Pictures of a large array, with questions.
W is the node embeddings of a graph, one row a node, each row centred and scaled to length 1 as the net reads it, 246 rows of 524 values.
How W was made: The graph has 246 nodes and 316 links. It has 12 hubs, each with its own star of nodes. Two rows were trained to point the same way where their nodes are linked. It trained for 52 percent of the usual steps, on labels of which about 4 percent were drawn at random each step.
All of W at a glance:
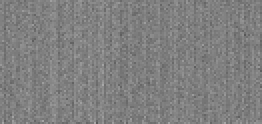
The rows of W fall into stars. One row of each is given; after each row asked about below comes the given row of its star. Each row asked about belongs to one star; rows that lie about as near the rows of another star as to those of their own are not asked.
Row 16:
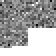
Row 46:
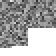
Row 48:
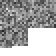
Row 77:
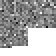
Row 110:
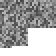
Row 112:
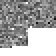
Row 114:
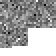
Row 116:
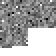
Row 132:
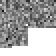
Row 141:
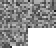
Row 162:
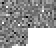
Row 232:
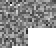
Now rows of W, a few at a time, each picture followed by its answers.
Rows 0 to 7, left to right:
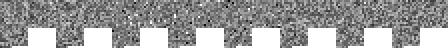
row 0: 77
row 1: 77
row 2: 48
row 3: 16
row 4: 48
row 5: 141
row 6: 48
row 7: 114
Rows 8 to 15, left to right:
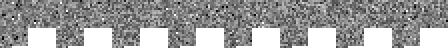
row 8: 46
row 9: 112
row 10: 46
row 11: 141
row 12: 48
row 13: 112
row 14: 232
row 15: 141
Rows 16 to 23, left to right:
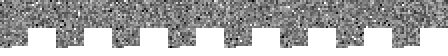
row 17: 232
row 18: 77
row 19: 77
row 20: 132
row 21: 112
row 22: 114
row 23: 46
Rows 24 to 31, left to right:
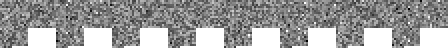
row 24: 110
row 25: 77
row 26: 116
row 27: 48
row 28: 77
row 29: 232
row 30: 110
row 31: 132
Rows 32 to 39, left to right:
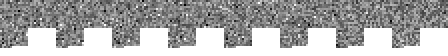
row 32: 46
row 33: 116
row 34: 132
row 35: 46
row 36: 77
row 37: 162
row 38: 141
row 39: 77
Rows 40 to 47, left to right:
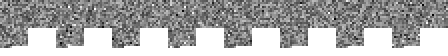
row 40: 46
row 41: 141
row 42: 116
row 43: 116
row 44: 112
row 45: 162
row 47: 46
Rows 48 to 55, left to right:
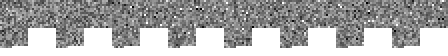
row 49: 162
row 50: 110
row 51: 48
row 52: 232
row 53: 232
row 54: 141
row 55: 116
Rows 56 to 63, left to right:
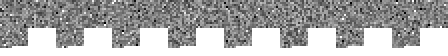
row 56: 77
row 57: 114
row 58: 16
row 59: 232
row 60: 110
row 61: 114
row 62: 162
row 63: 48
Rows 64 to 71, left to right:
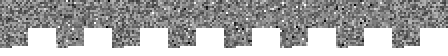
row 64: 141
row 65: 46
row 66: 162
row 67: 112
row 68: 116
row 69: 116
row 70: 112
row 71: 112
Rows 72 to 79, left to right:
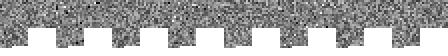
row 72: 48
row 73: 112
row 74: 48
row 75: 110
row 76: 77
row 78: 116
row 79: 232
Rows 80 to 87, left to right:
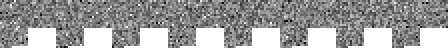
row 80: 46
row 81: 77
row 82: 141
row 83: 46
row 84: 46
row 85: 110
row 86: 141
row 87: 232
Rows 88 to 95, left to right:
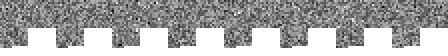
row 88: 112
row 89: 110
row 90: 112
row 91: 112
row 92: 48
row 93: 141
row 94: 112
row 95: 46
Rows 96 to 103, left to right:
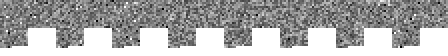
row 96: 114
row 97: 116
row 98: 232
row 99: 162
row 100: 112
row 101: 48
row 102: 77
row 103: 114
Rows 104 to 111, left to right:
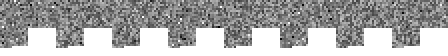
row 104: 46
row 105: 110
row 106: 112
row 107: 46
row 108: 112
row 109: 116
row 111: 132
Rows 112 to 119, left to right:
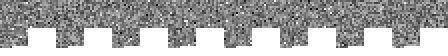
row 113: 141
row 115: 48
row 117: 132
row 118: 232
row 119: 46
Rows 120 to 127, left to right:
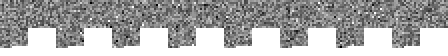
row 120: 16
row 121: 232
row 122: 132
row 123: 77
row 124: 16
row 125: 112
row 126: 132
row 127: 132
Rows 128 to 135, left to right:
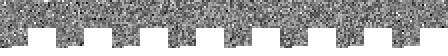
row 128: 77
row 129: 16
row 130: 114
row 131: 112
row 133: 116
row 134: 132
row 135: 16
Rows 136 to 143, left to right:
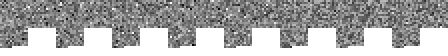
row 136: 232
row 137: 77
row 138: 77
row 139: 48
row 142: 46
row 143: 16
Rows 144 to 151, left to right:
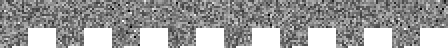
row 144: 46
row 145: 132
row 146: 162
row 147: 48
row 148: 132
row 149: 112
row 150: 112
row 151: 232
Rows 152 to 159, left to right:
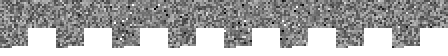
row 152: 77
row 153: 112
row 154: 162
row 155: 132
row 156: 112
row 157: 116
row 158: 16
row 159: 114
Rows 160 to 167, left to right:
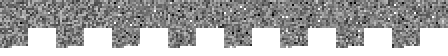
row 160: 48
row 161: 114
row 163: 48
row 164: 114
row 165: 114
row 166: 162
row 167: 141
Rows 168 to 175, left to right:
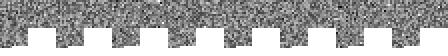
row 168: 110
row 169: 77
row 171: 46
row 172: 232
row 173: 116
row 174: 77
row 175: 16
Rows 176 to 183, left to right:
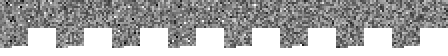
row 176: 110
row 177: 162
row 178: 114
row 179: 16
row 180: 232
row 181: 162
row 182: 77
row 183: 132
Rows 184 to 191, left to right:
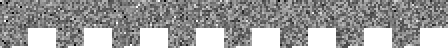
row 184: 110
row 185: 16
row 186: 132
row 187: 110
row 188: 114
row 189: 116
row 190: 116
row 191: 114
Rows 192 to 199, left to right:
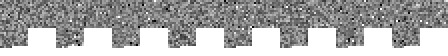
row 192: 141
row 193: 162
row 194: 16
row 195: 112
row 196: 232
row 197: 162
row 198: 132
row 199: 110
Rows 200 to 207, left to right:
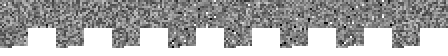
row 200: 116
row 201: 16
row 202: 48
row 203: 132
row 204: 77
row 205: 141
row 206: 132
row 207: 141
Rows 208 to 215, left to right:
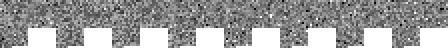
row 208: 77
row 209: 110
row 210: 132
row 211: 46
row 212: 132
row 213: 16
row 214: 110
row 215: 232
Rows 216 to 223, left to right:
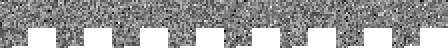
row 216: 116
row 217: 48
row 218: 112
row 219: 141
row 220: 48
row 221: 141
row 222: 110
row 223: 132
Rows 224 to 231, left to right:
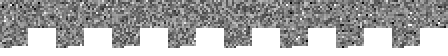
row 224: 110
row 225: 77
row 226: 132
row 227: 116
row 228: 77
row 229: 232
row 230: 114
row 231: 116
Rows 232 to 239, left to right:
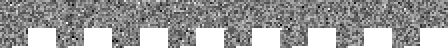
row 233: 46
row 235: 112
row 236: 141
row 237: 141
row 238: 162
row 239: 48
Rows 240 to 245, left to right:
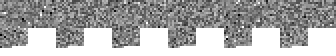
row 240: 162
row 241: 162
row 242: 77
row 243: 132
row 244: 46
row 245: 162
